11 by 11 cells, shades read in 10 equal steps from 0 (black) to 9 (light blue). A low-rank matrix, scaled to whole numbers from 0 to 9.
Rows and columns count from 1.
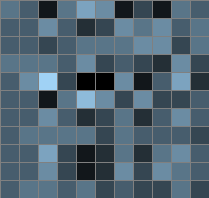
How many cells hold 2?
8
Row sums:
42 49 50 46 42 47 44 47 43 44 44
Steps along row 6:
same down up up down down up down same up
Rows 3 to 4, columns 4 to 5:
4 5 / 4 6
